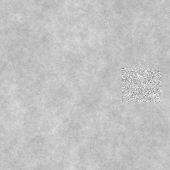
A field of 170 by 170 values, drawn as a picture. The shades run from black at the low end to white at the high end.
In the middle right lies a patch that is rougher than the rest. No single row or column stands out from its neighbours. Neither half mirrors the other. The distribution is heavy-tailed on both sides. The middle right is the roughest part. The field is mottled with small blotches.
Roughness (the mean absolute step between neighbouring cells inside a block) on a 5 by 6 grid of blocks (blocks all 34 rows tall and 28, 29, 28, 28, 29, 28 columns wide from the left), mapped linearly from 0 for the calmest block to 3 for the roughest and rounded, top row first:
000000
000000
000033
000000
000000
